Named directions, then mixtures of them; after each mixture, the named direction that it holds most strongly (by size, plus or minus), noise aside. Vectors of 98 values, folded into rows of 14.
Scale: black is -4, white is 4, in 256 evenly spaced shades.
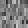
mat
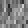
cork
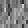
cork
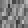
mat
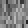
cork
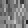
cork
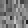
mat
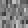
mat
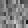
mat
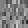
mat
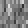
cork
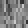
cork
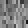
mat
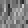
cork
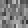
mat
